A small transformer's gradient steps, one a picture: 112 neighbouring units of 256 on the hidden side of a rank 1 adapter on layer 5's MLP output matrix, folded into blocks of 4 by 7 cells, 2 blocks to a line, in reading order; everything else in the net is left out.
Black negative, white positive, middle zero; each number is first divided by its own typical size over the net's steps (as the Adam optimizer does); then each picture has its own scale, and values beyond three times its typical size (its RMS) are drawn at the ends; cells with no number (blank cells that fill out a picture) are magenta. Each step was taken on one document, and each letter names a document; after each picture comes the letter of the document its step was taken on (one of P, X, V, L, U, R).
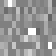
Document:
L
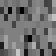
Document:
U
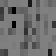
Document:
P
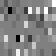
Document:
U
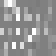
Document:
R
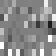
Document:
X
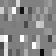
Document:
U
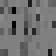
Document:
P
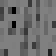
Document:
P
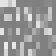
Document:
R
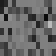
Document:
X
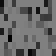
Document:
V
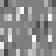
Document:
L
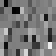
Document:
L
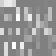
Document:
R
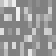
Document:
R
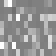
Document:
L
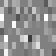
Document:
U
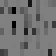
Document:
P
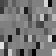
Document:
X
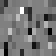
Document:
L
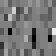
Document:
L
